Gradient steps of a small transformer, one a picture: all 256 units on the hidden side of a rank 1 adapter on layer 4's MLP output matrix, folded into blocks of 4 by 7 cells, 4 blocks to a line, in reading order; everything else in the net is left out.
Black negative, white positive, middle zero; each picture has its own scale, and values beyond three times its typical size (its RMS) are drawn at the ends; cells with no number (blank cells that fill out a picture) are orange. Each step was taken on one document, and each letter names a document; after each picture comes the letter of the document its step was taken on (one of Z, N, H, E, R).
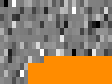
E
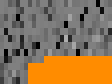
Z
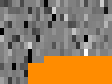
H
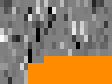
H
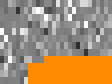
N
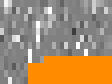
H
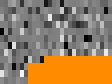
E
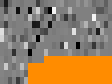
H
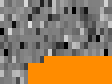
E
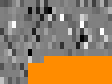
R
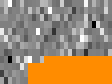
N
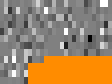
H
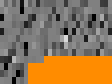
E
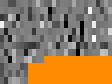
Z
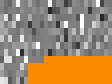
Z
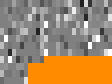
N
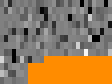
N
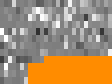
N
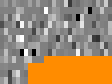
Z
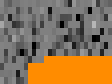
Z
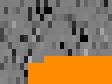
H
